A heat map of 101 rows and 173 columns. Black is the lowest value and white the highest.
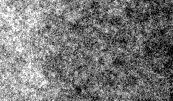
There is an overall slope up to the left. The field is mottled with small blotches. There are no regular stripes. On average the colour sits 50% of the way up the scale.
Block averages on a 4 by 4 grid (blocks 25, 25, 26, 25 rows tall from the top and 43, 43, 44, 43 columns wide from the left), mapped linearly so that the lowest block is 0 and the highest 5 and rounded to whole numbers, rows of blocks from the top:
5310
5210
4210
5211
